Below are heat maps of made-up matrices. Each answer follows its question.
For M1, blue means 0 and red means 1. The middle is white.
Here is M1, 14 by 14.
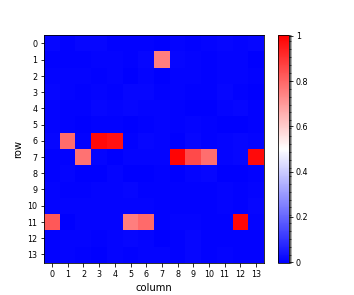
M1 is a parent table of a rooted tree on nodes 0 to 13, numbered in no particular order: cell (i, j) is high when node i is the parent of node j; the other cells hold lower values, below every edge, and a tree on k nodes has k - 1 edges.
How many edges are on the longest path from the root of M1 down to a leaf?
4
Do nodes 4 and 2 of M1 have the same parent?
no
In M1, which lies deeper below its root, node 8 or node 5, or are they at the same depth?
node 8
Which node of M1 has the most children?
7
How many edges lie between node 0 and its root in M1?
1
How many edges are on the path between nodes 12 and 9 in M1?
5
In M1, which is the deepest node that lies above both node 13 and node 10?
7
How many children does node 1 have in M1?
1
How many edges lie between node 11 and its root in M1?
0
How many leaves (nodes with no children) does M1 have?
10
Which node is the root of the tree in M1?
11
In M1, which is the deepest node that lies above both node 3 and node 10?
6
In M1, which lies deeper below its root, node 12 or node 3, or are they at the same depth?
node 3
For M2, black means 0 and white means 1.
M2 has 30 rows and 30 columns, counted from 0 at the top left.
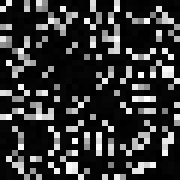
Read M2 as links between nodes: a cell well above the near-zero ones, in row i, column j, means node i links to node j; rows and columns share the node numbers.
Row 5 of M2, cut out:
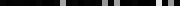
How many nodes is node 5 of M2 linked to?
5
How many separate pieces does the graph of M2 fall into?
1
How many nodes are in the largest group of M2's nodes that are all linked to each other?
7
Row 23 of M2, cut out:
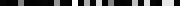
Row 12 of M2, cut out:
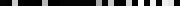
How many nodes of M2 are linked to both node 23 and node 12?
4
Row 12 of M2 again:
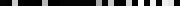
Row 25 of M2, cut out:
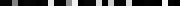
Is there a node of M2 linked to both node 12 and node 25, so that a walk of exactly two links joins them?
yes
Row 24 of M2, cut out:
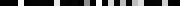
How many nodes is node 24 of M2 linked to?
9
